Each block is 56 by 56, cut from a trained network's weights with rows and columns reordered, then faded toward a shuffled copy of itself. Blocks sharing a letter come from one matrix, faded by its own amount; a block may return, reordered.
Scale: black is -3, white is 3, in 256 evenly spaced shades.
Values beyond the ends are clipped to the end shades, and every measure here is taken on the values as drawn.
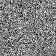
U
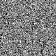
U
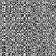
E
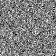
U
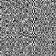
E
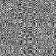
E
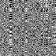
E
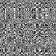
E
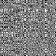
E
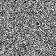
U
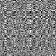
E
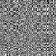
E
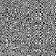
E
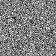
U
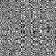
E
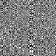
E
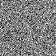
U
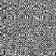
E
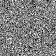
U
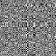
E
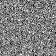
U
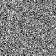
U
